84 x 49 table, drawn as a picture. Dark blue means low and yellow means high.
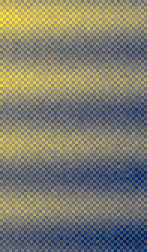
Values rise toward the top left. The top left is the ninth with the highest average. The bottom right is the ninth with the lowest average. Stripes running across repeat 4 times from top to bottom.
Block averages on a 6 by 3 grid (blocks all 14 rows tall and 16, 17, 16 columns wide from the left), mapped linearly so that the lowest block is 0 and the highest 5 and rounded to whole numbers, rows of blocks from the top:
5 4 3 / 4 3 2 / 3 2 1 / 4 3 2 / 2 2 1 / 2 1 0
